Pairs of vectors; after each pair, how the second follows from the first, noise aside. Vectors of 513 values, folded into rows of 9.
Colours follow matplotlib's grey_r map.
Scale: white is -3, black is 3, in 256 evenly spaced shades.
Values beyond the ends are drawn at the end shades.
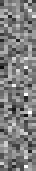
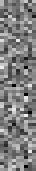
negated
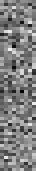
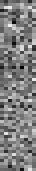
wrapped around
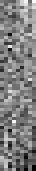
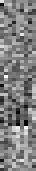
wrapped around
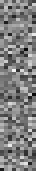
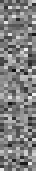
negated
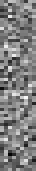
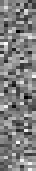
wrapped around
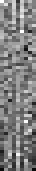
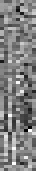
wrapped around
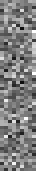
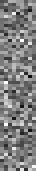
wrapped around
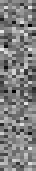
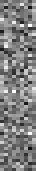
negated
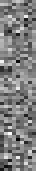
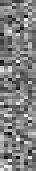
negated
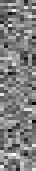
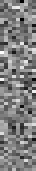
wrapped around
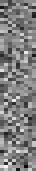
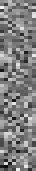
negated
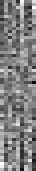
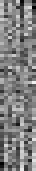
negated
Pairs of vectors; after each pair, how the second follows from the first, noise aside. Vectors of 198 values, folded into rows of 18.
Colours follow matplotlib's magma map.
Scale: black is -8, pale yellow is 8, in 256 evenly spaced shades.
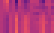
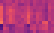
wrapped around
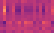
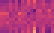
wrapped around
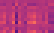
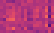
wrapped around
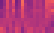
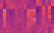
wrapped around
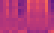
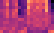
scaled up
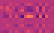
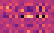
scaled up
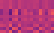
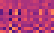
scaled up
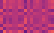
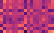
scaled up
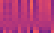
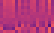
wrapped around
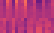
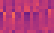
wrapped around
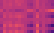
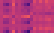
wrapped around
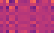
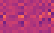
wrapped around
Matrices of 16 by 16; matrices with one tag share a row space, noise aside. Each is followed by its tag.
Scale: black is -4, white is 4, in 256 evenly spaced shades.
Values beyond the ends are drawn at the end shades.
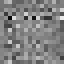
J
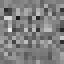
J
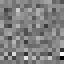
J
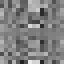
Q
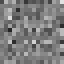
J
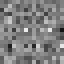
J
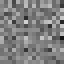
J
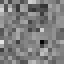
Q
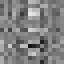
Q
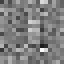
Q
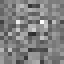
Q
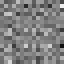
J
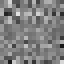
J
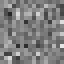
J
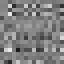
J
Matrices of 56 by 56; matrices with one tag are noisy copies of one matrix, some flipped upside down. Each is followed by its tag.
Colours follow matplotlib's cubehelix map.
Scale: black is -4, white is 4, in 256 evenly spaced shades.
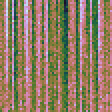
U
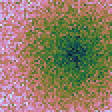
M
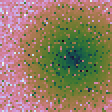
M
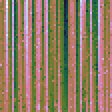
U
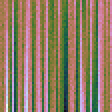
U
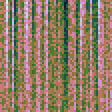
U
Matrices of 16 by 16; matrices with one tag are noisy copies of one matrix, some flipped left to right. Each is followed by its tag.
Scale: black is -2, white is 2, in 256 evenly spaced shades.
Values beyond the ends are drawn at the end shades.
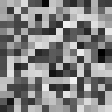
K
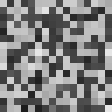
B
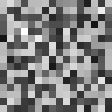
B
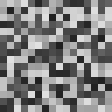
K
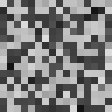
B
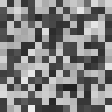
B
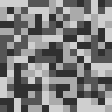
K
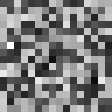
K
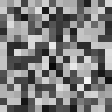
B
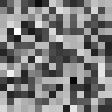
K
